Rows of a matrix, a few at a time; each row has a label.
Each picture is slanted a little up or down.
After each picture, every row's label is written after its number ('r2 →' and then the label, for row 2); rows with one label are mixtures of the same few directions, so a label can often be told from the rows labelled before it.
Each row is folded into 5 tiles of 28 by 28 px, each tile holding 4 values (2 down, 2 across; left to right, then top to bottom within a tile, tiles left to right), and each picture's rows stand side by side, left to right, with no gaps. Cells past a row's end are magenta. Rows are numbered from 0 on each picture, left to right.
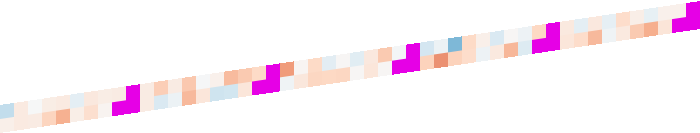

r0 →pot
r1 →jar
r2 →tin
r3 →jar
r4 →jar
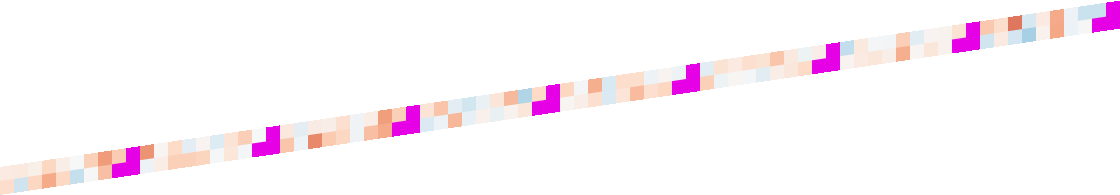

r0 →jar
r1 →tin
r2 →jar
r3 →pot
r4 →jar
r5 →tin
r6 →pot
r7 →jar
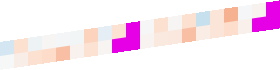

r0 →pot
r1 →pot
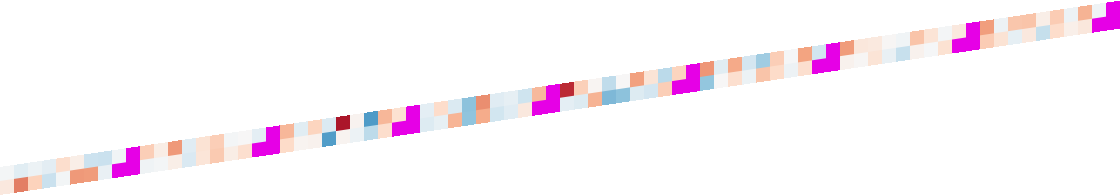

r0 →jar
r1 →jar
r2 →pot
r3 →pot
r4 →pot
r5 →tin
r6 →pot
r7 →pot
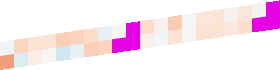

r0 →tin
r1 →jar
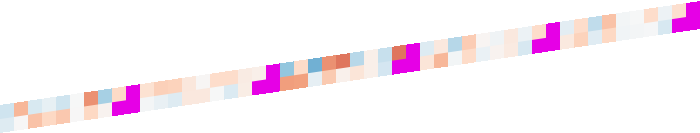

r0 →pot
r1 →jar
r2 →tin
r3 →jar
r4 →jar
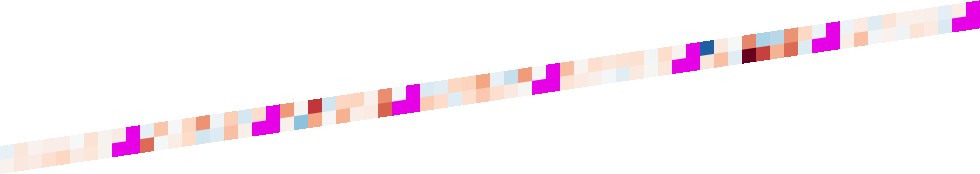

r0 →pot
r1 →tin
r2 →jar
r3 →pot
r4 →pot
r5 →pot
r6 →jar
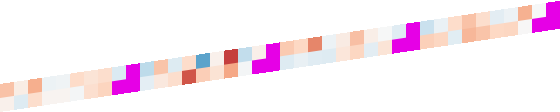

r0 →tin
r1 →pot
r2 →jar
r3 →pot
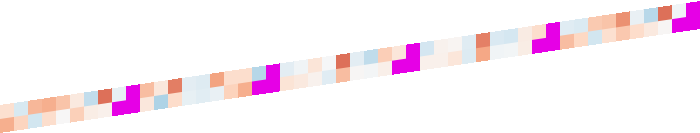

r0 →pot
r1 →tin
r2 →pot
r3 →pot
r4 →pot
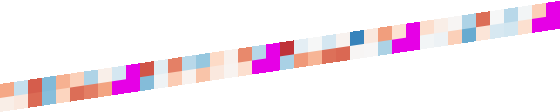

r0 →jar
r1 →tin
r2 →tin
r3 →pot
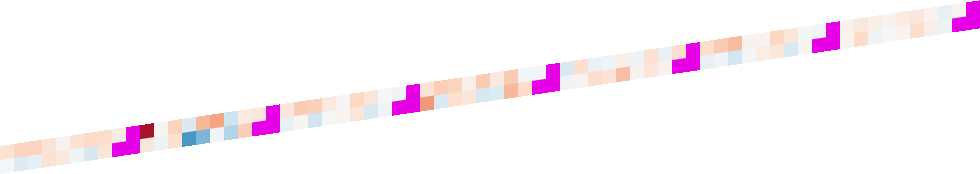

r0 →jar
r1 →pot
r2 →jar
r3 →tin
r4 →pot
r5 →jar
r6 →jar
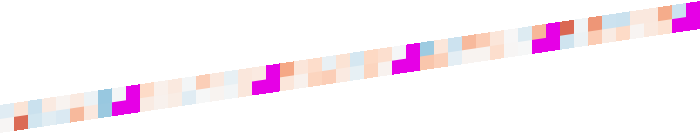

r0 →jar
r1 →pot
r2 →tin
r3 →tin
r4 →tin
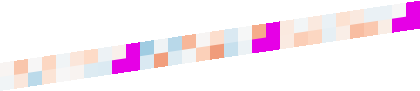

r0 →jar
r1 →tin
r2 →jar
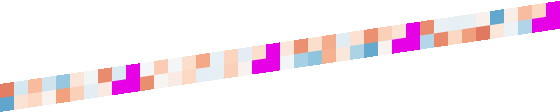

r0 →tin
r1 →tin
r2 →jar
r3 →tin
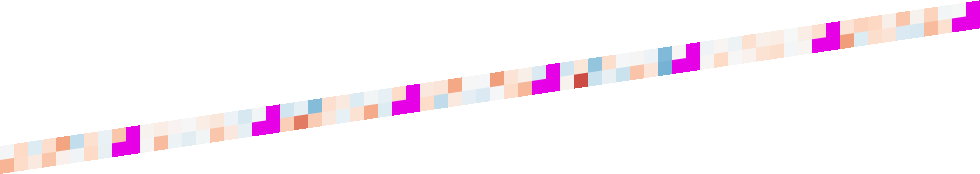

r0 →tin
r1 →jar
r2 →jar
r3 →tin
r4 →jar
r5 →tin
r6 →tin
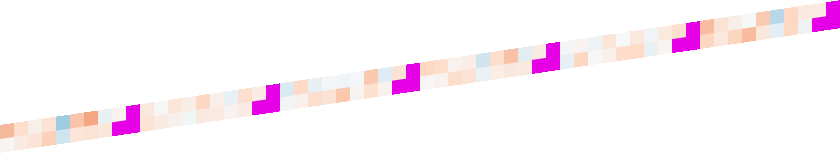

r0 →pot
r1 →pot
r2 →pot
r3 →pot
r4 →tin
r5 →tin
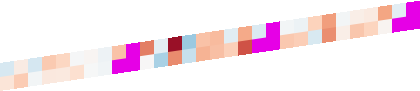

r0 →tin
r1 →jar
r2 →pot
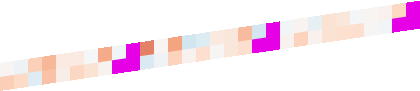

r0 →pot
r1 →tin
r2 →tin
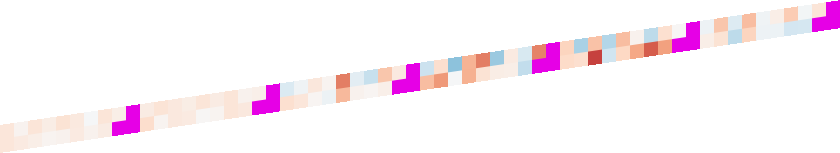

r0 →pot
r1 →tin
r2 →pot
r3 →tin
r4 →jar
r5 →jar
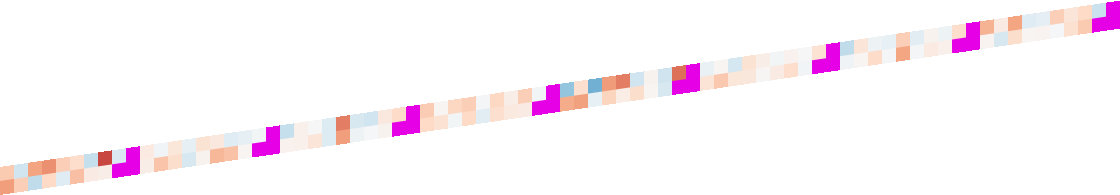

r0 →pot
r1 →jar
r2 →pot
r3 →pot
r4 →tin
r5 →jar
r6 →pot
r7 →tin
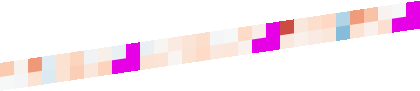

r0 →jar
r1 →pot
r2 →pot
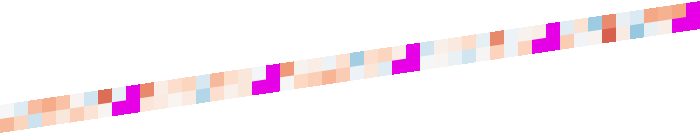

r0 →pot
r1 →pot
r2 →tin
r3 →tin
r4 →jar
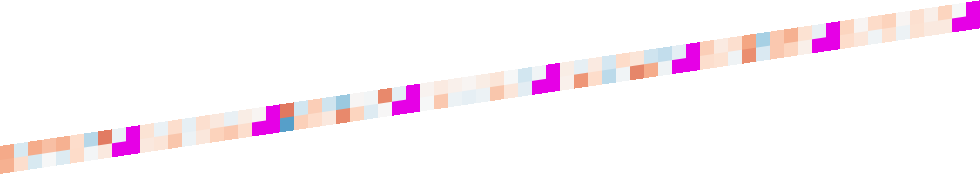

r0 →pot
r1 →jar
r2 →tin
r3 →jar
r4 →jar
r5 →pot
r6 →pot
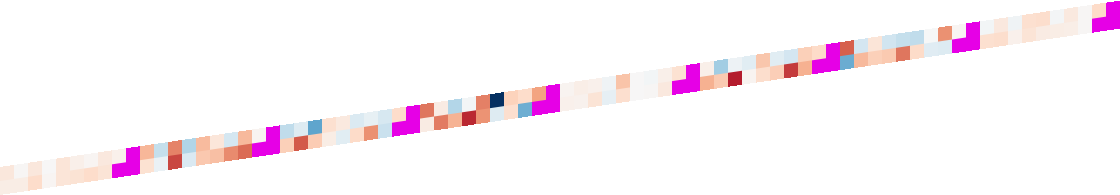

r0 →jar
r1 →jar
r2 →jar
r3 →tin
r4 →pot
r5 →jar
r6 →tin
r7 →tin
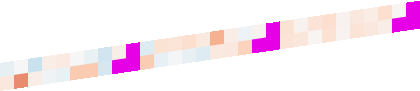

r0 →jar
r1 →tin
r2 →pot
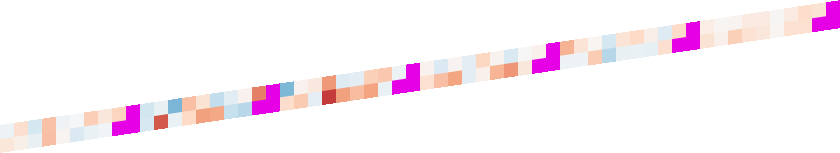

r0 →jar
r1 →tin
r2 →pot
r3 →jar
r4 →pot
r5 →jar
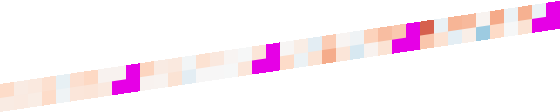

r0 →pot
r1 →pot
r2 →jar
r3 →pot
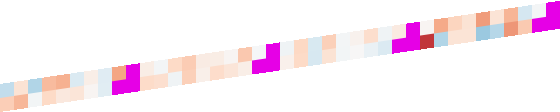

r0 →tin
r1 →pot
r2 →jar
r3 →tin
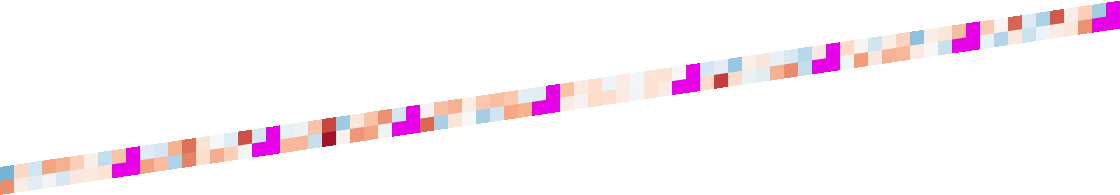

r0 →tin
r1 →pot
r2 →pot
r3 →tin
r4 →tin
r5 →jar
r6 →tin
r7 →tin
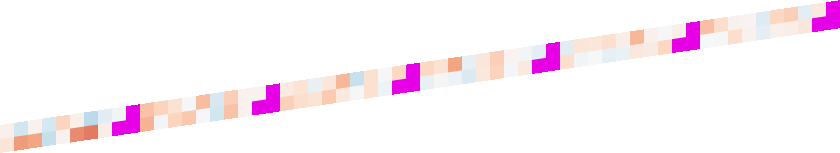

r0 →jar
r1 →tin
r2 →tin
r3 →jar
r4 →tin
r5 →pot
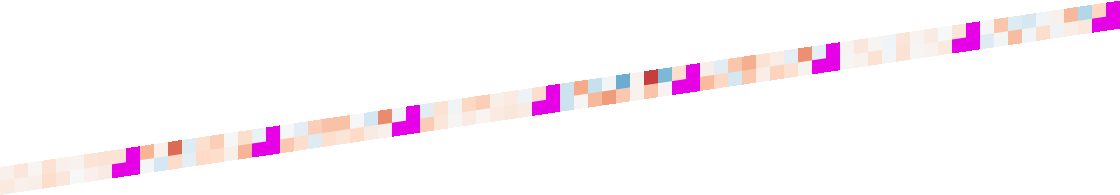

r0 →jar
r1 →jar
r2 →pot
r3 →tin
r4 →pot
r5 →pot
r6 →pot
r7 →pot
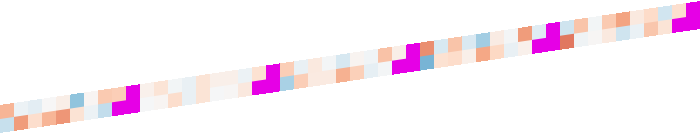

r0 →tin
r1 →pot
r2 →tin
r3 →tin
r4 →tin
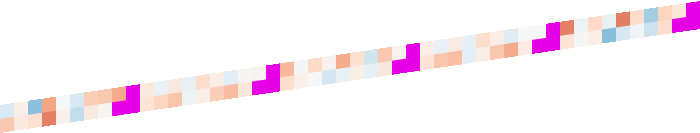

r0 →jar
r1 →jar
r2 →pot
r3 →jar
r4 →pot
